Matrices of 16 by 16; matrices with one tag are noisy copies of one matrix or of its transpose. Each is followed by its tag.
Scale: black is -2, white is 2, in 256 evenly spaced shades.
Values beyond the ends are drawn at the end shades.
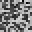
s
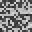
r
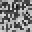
s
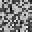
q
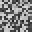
q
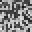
s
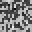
s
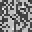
r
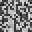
r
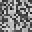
r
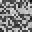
r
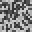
s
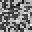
s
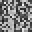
r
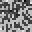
s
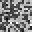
s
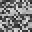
r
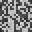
r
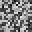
q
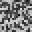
s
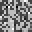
r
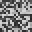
r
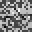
r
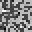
s
